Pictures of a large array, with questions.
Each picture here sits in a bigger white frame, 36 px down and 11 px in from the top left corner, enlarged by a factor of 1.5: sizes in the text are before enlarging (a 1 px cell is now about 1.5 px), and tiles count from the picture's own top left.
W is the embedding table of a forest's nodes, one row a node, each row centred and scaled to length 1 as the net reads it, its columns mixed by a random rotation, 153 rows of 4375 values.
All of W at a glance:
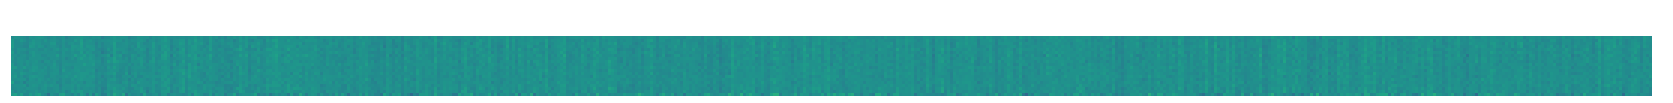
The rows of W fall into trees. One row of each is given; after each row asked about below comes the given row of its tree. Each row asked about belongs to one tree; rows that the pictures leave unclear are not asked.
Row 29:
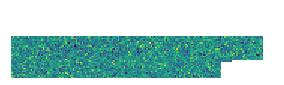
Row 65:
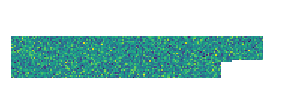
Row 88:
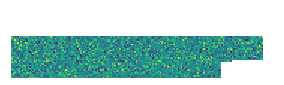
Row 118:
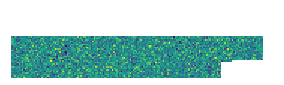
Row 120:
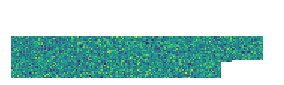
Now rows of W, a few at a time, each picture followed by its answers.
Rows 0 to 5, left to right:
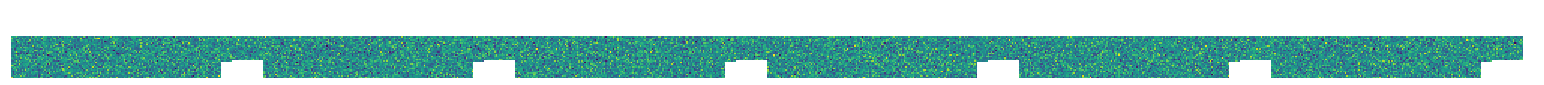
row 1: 29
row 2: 118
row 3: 120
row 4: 88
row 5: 29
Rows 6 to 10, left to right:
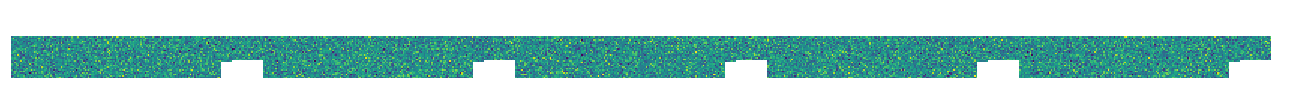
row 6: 120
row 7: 120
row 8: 29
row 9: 118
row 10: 120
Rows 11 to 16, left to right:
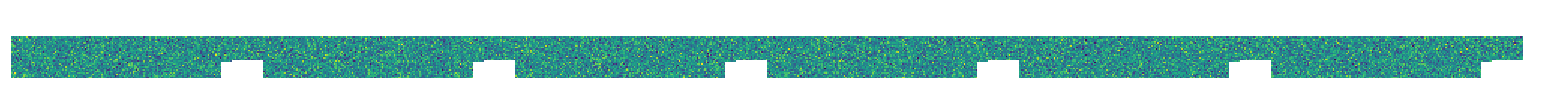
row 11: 65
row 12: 118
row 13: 65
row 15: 29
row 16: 29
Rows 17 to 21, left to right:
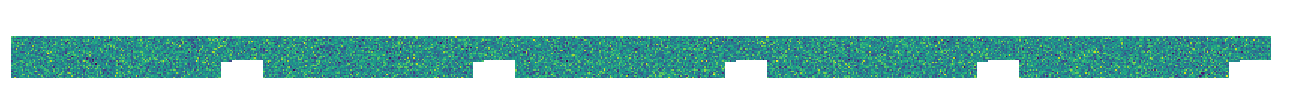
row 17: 118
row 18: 29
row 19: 120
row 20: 118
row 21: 118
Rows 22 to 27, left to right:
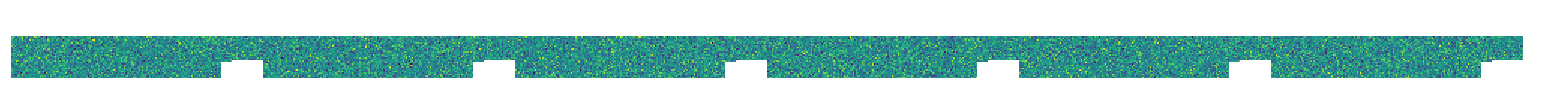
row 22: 29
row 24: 120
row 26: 29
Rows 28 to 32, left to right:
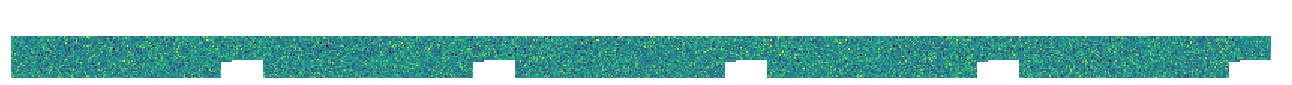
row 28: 29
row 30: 29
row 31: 65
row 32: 118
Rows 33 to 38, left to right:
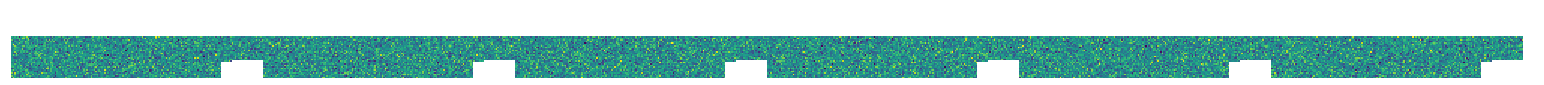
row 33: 65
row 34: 88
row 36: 118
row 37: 65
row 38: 65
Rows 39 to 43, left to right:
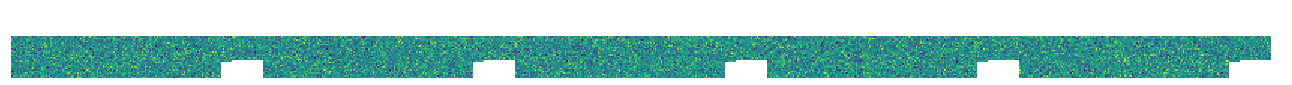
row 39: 118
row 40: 29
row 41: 29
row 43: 120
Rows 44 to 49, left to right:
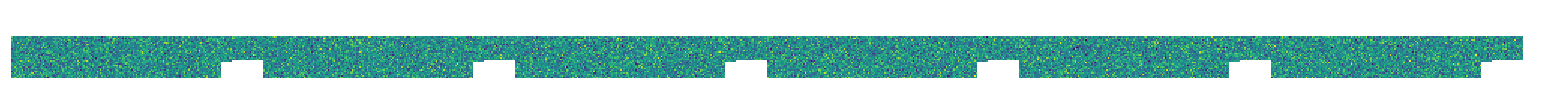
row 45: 120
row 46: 118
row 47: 118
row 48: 29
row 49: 65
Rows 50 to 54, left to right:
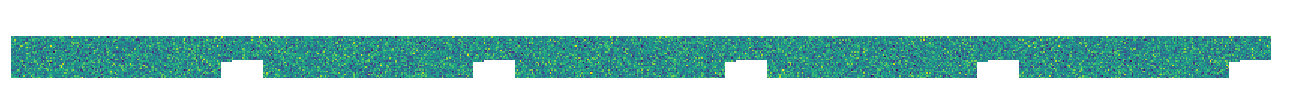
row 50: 88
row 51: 65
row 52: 65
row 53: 65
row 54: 88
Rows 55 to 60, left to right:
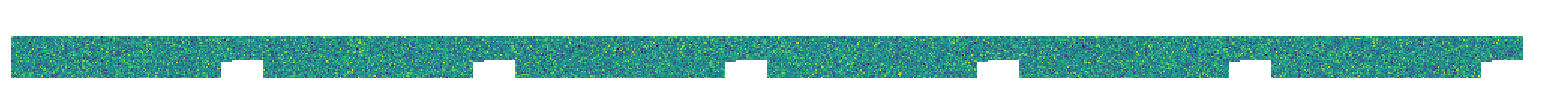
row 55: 118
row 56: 120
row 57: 29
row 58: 65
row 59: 29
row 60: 118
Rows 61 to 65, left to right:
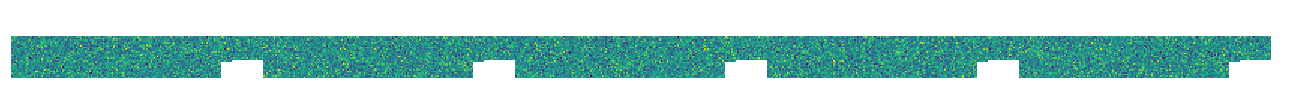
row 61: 118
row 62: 65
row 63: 118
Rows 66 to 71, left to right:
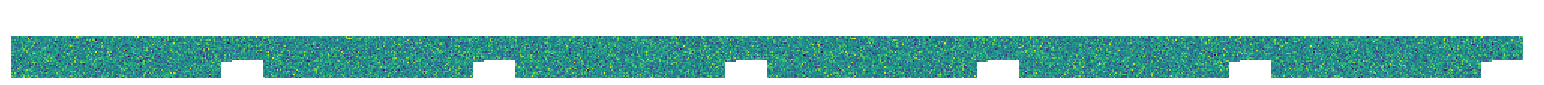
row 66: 65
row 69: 118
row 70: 65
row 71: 88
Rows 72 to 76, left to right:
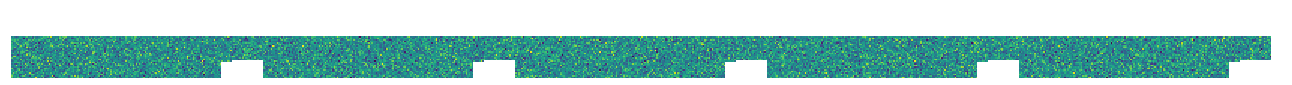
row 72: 88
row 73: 88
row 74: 65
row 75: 118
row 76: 88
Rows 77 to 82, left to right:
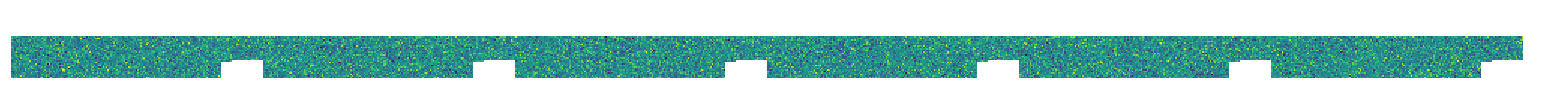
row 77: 118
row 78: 29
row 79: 118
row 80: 29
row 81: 88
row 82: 120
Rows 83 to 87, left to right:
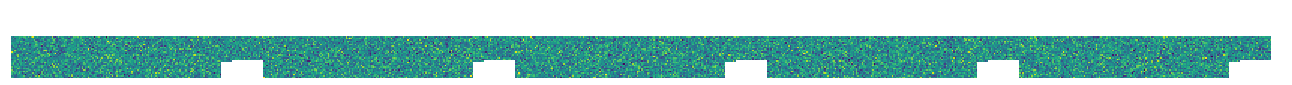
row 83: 120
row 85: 65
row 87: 65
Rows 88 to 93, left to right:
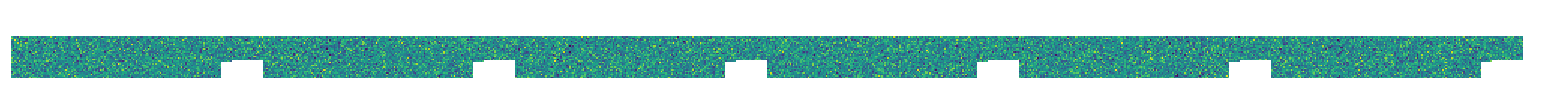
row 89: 29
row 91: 65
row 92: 118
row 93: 29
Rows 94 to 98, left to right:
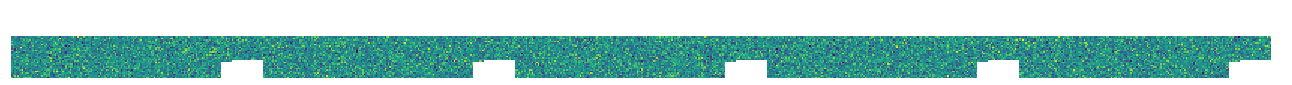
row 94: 118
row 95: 88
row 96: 65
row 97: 29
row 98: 88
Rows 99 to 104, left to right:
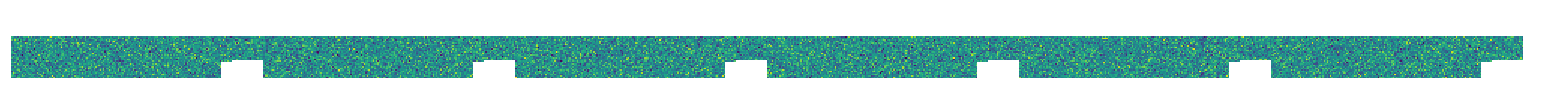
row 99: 88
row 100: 118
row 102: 65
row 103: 118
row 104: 29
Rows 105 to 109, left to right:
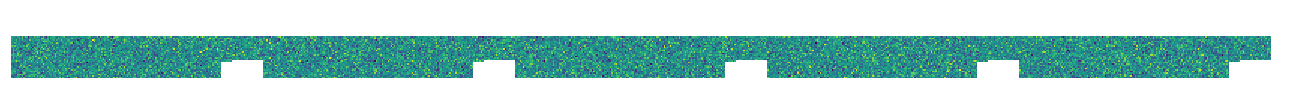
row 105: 29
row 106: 88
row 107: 118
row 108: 120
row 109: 120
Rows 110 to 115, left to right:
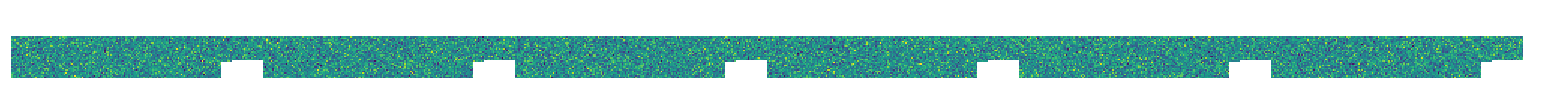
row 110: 88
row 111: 88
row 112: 118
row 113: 29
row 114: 65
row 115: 29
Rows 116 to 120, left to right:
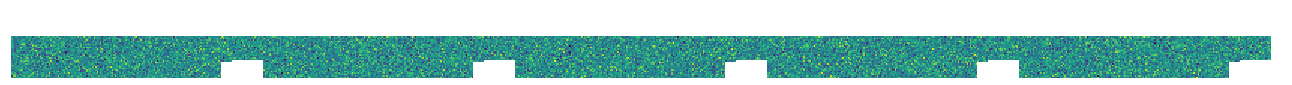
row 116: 118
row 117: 120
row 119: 88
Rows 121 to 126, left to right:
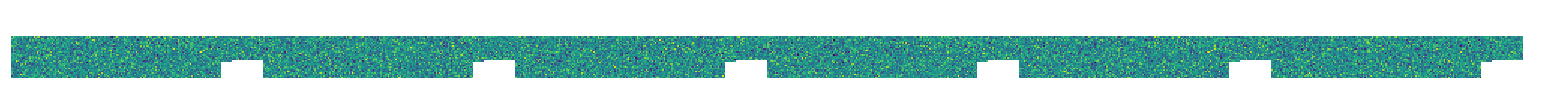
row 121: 29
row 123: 118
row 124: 29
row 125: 29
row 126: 120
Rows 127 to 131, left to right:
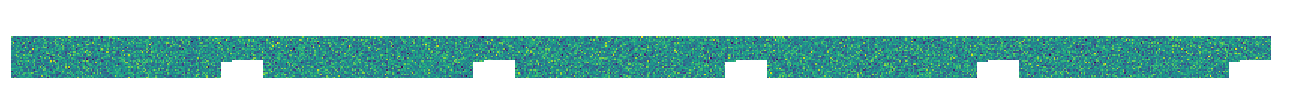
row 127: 118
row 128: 88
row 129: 65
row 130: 65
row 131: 29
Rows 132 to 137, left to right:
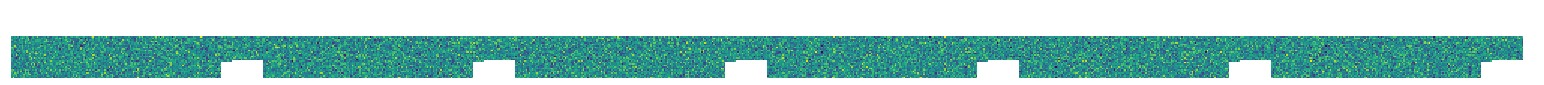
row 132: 65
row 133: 118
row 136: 118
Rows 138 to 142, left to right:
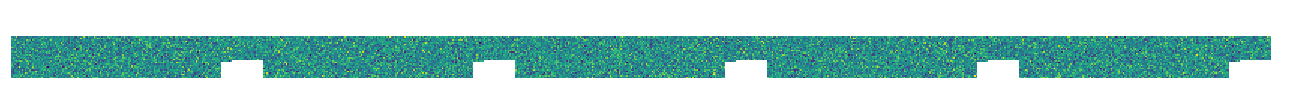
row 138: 118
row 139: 65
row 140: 120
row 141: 118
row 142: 88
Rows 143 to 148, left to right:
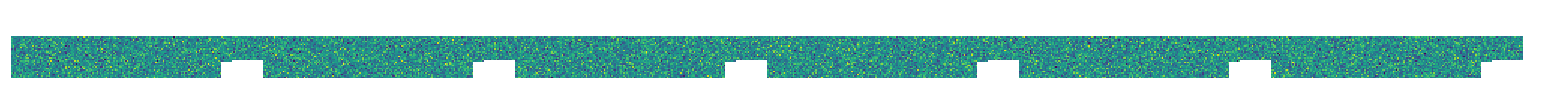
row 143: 118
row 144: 65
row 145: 118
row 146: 65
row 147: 118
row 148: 65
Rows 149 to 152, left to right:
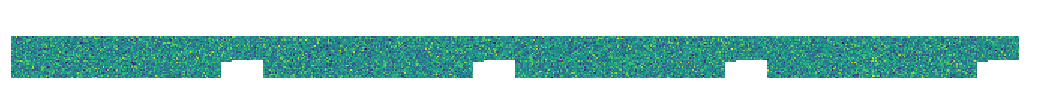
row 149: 118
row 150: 29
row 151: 118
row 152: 120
